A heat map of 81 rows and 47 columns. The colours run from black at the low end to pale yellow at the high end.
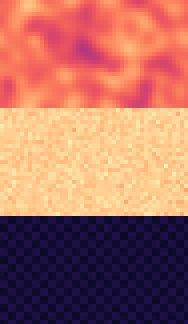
The table splits into 3 rows of 1 panel. Panel 1,1: high, blotchy. Panel 2,1: very high, fine-grained, faint in contrast. Panel 3,1: very low, checkered, faint in contrast.
